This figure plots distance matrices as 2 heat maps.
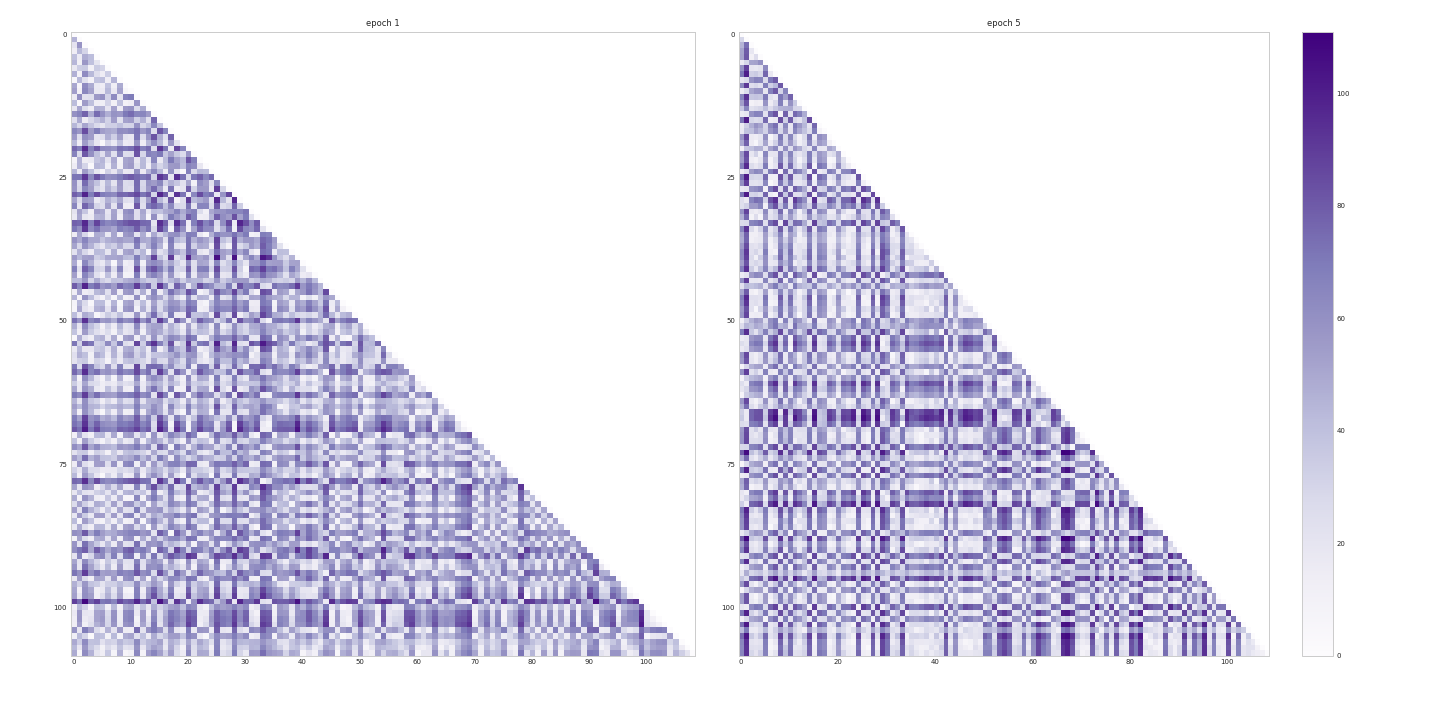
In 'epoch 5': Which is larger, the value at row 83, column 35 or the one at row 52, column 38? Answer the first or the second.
the second
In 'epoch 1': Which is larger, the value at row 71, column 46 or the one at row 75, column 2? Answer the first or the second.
the second
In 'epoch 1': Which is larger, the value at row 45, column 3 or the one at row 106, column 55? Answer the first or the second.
the second
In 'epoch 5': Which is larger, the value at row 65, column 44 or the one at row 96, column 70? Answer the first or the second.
the first
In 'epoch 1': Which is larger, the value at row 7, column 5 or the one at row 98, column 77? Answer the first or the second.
the second
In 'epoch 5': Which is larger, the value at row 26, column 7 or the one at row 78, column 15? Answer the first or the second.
the second
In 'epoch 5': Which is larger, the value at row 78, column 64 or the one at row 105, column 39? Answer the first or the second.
the first
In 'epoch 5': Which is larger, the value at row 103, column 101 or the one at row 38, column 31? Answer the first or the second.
the second
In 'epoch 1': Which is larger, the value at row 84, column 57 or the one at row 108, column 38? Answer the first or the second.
the second
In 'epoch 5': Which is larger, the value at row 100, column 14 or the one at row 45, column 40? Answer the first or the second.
the second
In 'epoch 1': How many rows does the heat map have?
109
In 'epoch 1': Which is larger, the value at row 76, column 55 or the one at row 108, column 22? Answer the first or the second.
the second
